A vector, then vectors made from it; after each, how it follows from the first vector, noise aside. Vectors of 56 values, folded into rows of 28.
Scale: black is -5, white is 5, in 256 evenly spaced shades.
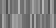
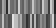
scaled up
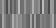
copied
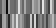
scaled up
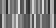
scaled up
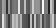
scaled up
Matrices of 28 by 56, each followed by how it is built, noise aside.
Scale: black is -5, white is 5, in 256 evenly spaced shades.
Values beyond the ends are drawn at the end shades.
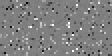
sparse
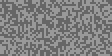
noise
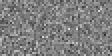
noise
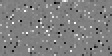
sparse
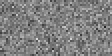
noise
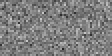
noise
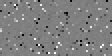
sparse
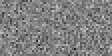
noise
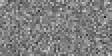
noise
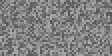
noise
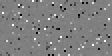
sparse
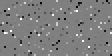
sparse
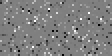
sparse
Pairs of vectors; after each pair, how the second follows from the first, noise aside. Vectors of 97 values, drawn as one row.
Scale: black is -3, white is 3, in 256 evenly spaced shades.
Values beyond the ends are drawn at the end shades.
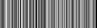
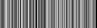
copied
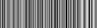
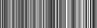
sign-scrambled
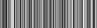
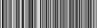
wrapped around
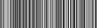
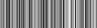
sign-scrambled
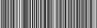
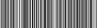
copied
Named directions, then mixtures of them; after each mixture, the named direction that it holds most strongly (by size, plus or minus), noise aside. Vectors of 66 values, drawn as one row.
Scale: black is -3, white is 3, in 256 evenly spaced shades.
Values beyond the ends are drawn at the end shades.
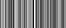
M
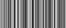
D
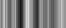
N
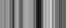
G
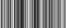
N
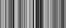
M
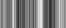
G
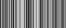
N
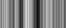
G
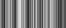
N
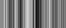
G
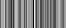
M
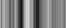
N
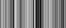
G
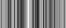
N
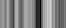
G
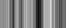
G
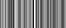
M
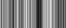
G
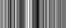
N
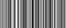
D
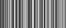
D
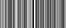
M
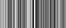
M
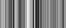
M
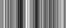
N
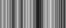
G
